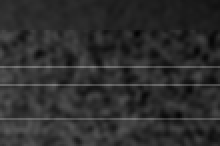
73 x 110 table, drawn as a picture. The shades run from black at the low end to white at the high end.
Slope: up to the bottom left. Seam: horizontal, 20% of the way down, the top part calmer. Histogram: skewed, a long tail of high values. Average level on the scale: 20%. Odd lines: rows 34, 43 and 60.
